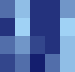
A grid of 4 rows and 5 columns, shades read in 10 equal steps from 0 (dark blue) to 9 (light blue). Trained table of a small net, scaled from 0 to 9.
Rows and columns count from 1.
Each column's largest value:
4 9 2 4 9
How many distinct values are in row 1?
4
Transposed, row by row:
4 1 4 2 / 8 9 6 4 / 1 1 2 0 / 1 1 1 4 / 6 9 8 8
